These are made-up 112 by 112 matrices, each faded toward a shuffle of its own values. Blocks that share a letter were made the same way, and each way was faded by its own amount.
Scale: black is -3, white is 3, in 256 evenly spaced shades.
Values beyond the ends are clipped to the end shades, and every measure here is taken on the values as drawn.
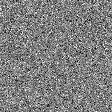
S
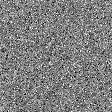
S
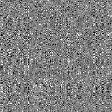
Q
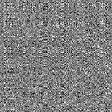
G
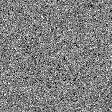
S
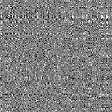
Q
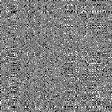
Q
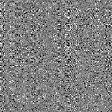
Q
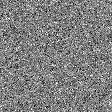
S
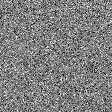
S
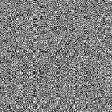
G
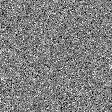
S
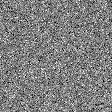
S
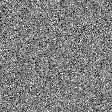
S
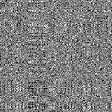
G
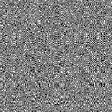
G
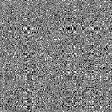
G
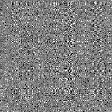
Q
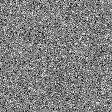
S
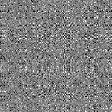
Q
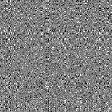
Q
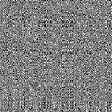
Q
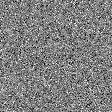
S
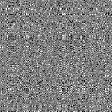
Q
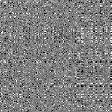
Q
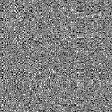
G
